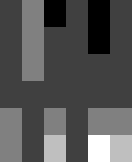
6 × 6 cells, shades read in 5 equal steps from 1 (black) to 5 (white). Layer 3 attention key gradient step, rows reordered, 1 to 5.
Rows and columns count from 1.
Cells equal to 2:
22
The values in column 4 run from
2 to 2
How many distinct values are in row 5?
2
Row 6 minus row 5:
0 0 1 0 2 1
